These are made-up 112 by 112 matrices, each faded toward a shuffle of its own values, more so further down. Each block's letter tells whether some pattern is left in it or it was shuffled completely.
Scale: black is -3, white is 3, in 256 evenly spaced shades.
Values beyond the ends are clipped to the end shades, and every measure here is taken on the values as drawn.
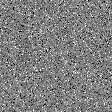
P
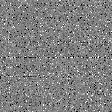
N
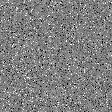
P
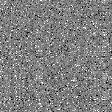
N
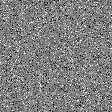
P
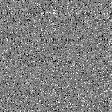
N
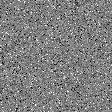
P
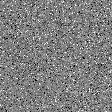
P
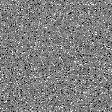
N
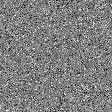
P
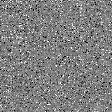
N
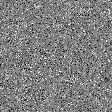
P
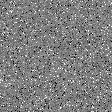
P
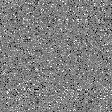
N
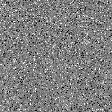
N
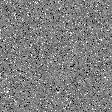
P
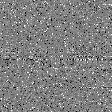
N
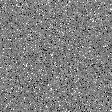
P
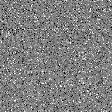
N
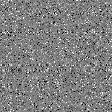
N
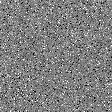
P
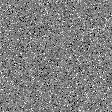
P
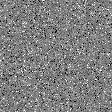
P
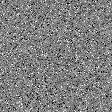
P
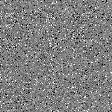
N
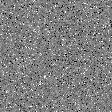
P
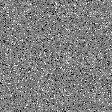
N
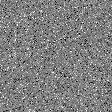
P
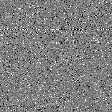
N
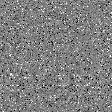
N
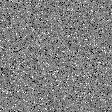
P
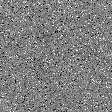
P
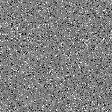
N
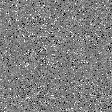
N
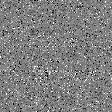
N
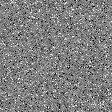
P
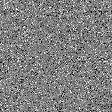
N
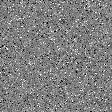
P
